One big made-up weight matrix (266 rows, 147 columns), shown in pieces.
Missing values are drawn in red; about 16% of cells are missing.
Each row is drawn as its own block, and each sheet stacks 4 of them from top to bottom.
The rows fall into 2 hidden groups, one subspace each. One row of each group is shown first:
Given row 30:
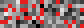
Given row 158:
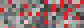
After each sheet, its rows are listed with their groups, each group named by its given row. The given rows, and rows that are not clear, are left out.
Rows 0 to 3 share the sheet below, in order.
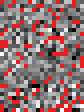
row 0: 30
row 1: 30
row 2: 30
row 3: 30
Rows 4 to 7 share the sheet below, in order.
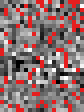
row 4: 30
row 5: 158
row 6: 158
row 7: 158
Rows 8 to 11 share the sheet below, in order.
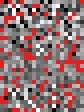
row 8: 30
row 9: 158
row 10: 30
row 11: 30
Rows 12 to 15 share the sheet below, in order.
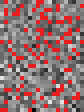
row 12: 30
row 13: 30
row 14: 158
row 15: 158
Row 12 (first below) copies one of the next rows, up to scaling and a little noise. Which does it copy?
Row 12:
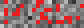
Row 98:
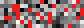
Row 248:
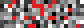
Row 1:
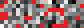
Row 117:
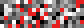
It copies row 1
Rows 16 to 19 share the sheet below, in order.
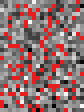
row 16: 158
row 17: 158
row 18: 158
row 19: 30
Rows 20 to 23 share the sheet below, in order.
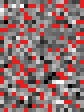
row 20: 30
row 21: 158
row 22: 158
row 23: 158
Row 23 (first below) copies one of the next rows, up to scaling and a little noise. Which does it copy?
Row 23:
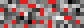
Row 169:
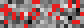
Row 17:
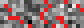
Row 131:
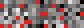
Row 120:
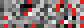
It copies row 169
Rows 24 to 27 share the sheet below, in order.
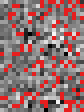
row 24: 30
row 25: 158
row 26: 158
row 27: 158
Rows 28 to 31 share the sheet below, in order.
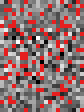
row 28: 158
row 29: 30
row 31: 158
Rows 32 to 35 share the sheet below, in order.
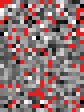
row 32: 30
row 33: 30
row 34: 158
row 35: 30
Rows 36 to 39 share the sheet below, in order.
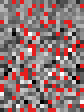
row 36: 158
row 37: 158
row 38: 158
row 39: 30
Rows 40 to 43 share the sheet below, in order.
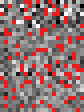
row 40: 30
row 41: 30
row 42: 158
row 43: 158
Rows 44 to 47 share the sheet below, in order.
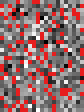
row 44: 158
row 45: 158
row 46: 30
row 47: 158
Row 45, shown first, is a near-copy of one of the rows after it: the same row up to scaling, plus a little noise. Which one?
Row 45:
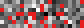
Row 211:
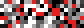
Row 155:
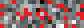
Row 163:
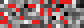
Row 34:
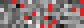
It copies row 211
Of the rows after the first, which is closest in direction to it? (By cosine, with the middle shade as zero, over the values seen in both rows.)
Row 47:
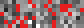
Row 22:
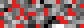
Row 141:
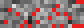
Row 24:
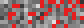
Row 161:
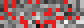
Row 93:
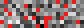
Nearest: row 22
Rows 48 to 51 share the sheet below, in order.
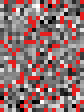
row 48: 158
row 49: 30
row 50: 30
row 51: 30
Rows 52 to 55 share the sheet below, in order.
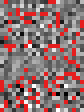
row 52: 30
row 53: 30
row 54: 158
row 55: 30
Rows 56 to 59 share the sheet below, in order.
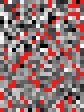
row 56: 158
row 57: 30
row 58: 30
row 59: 158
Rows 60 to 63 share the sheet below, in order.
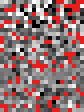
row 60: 30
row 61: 30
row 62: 158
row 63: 158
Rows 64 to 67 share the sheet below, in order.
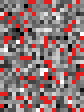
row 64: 158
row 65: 30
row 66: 158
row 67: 30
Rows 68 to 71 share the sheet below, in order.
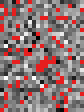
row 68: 158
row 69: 158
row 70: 30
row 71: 158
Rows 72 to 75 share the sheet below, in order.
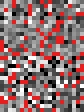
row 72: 158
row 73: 30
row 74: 30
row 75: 30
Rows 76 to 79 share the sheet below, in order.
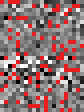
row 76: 30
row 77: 30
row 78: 30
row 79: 30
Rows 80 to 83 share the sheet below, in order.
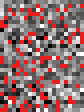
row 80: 30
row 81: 158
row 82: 158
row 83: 158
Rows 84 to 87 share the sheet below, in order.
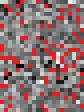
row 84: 30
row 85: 158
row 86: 30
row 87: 158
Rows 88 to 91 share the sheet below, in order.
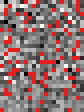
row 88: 30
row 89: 158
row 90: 30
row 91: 158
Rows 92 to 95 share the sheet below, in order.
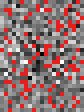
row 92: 158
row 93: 30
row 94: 158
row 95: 158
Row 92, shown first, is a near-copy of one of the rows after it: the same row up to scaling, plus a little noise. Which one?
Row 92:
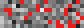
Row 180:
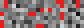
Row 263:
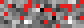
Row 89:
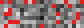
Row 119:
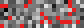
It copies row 180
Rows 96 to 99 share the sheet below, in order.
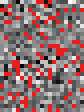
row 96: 30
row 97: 30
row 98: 30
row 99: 30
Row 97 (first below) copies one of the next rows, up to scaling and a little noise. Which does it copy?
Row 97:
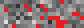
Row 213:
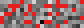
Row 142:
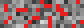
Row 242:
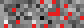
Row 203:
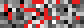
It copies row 242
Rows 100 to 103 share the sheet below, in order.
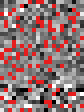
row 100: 30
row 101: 30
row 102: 158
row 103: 158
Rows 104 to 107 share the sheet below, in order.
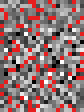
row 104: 30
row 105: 30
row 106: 158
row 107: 158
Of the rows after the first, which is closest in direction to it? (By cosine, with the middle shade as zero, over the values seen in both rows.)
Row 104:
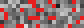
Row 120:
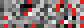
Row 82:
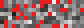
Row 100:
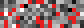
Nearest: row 82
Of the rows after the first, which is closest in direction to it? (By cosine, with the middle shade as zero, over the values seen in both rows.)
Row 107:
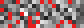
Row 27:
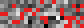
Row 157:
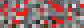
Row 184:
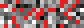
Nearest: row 157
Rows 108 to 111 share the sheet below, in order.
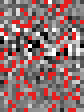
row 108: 30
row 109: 30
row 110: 30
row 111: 158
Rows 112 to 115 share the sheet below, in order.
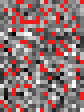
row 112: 158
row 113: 158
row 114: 158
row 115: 30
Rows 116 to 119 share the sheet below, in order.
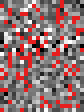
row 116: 158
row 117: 30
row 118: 30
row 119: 158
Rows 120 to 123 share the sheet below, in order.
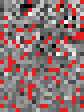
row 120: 158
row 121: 158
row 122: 158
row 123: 30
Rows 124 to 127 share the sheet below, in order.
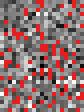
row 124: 158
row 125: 30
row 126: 158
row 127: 158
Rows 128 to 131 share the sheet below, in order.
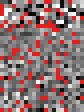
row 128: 30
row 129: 158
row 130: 30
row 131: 158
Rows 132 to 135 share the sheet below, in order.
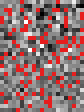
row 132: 158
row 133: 158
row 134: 30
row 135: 30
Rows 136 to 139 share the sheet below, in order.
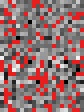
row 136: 158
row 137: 30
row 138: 158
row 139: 158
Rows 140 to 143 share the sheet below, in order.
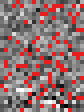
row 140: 158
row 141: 158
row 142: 30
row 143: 158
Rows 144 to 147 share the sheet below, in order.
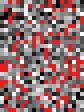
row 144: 30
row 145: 30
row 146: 30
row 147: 158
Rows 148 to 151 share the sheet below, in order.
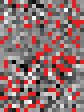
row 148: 30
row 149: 158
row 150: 158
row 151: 30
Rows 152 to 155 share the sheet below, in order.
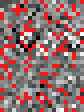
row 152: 158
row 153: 158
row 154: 158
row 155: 158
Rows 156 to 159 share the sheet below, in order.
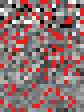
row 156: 158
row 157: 30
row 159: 158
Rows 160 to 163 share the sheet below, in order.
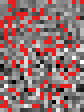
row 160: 30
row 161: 30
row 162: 30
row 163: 158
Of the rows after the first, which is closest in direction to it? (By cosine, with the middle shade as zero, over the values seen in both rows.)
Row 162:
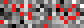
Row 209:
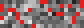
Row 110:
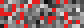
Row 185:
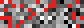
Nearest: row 185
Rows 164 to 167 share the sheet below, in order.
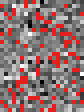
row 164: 158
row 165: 158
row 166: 30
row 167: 158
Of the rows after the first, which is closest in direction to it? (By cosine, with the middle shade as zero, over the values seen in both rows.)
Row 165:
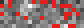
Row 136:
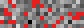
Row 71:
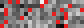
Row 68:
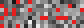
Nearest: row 68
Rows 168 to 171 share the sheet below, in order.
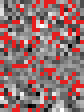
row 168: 30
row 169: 158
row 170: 30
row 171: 158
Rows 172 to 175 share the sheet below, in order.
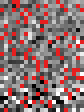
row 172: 30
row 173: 158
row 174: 30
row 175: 158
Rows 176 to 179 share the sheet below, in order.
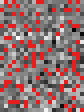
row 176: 158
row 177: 30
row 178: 158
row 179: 158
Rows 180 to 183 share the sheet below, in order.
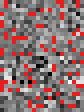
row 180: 158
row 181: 158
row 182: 158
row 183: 158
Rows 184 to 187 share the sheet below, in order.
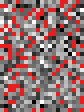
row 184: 158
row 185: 158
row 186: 30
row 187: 30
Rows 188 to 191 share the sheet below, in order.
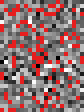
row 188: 158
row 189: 30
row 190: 30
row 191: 30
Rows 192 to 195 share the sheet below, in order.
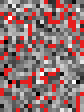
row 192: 30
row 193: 30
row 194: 158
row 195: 158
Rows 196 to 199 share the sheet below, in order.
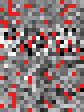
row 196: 158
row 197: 30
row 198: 158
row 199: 158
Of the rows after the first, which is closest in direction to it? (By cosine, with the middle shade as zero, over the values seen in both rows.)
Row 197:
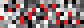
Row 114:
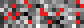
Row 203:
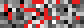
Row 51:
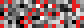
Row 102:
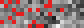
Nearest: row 114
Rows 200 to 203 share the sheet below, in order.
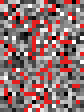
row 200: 30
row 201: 158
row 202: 30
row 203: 30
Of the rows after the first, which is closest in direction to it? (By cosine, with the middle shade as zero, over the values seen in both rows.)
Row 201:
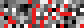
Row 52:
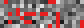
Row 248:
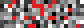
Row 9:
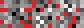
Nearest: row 248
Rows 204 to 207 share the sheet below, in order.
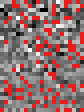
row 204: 158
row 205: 158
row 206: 158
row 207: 158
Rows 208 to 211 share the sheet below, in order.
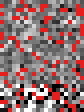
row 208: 158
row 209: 158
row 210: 158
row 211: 158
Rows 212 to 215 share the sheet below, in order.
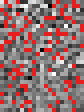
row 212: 30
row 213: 30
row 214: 158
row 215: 158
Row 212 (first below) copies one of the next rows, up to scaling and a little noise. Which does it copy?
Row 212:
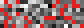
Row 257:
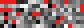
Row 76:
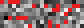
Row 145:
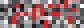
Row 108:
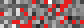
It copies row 257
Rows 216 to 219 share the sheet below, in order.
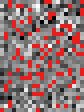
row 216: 158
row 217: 158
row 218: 30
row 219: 30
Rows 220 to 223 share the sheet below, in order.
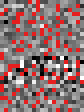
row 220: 30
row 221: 30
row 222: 30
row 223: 30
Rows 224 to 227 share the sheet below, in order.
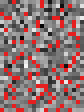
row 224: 30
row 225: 30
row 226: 30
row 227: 30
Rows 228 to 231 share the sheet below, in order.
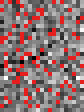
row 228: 158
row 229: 30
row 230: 30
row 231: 30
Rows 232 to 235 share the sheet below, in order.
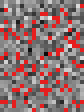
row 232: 30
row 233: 158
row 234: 30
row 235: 158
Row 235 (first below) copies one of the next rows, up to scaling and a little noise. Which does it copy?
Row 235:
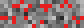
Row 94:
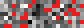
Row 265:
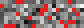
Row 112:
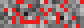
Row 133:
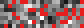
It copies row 112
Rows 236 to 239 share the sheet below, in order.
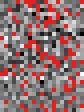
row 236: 158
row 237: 158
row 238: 30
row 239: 158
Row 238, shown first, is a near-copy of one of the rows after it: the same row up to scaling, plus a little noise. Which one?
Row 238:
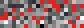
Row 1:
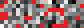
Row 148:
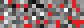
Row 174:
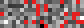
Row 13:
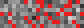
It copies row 174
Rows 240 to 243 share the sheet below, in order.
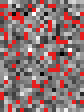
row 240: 158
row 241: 158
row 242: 30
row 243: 158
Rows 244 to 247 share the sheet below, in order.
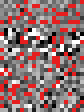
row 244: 30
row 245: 158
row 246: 30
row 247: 158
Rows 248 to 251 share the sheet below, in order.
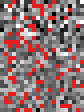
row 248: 30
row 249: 158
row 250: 30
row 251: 30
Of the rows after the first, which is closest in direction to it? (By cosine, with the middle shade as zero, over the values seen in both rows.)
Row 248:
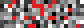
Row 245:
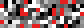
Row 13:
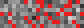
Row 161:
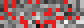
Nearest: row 161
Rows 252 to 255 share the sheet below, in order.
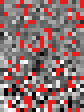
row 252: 30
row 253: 30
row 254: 158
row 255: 30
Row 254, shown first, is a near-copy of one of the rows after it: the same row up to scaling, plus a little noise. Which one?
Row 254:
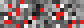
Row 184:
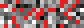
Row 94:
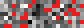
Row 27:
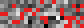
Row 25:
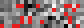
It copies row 94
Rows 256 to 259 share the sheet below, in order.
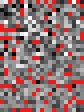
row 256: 30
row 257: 30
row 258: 30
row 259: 158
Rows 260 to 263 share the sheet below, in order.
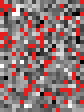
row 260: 158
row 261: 158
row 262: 30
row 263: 158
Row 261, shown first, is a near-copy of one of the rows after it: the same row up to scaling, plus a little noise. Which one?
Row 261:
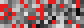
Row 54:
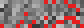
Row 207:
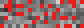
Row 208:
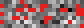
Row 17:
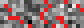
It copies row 54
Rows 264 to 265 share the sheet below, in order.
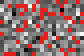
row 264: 158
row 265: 158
